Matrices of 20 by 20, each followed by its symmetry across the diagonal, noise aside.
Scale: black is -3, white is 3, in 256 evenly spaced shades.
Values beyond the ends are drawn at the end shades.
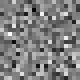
antisymmetric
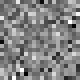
symmetric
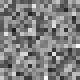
symmetric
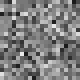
antisymmetric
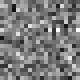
neither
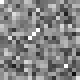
symmetric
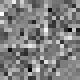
symmetric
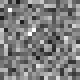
symmetric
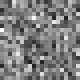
neither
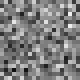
antisymmetric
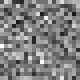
neither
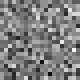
antisymmetric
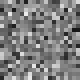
antisymmetric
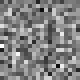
neither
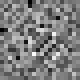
symmetric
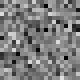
neither
